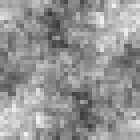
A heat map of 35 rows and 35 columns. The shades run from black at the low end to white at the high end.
It looks the same turned upside down. The field is mottled with small blotches. No row or column stands out. There are no regular stripes. The histogram is bell-shaped. No overall slope runs across the table.
